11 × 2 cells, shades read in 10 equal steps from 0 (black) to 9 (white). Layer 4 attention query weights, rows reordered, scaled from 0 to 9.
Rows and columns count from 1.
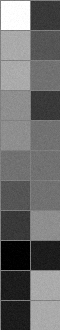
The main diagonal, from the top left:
9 3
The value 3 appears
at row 2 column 2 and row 7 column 1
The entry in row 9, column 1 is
0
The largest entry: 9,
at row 1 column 1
